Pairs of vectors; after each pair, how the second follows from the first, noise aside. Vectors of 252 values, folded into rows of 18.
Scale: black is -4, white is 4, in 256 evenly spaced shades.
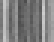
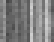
wrapped around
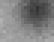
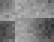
wrapped around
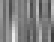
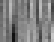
negated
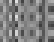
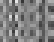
copied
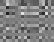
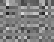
copied
